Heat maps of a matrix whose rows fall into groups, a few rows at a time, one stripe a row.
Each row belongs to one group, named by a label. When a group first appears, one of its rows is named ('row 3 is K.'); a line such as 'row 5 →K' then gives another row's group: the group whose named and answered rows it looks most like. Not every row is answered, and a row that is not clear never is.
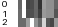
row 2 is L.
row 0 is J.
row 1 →J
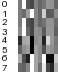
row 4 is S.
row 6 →L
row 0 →J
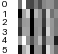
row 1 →S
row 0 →J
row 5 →S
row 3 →S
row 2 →S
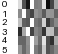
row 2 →L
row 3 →S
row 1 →J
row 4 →L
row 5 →L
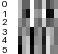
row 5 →S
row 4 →S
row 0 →L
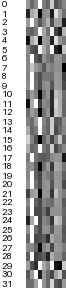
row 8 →J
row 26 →J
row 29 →L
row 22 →J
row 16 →L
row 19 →J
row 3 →L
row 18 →S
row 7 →J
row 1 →S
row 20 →J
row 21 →S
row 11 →S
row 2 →J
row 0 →L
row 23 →J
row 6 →J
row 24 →S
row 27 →S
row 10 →S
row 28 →J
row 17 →J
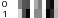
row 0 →L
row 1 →L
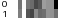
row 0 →J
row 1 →J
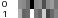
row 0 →S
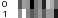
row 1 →J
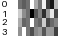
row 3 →J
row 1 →S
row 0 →L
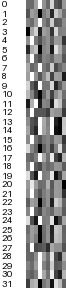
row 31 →S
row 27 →J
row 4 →J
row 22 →S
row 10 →S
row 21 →J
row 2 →L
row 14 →L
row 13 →L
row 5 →S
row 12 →J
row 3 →S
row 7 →L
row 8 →J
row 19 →L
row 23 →J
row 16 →S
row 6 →J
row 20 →J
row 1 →S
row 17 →L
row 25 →S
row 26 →S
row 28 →L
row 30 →L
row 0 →L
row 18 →J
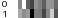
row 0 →J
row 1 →S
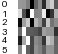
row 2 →S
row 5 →J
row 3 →J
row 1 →L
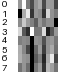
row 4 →S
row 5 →S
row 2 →J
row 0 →J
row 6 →S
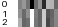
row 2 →L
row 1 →L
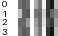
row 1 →L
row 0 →L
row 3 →L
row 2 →L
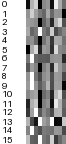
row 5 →S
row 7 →S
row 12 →S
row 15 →L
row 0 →S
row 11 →S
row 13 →L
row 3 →L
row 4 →S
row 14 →J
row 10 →S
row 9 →J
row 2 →S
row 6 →J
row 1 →J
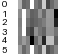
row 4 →S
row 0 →L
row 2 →J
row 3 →J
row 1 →J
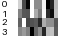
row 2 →J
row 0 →L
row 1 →L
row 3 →S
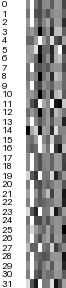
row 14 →S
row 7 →J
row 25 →J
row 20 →J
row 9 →J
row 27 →L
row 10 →S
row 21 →J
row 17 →J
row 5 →S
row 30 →J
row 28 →J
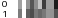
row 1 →J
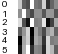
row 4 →S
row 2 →L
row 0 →L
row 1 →J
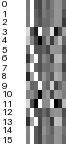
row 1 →J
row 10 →S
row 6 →S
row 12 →J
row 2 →J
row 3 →L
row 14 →J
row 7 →J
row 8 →S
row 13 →S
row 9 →L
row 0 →J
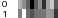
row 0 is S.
